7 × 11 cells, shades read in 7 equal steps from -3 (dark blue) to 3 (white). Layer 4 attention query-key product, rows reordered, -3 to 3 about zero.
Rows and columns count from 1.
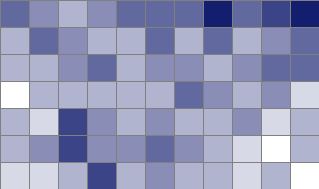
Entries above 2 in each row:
0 0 0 1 0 1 1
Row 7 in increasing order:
-2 0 1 1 1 1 1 2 2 2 3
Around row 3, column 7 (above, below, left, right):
1 -1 0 1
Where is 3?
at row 4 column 1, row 6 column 10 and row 7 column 11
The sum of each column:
8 5 -1 -1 4 -2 1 0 5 3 2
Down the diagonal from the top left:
-1 -1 0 1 1 -1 1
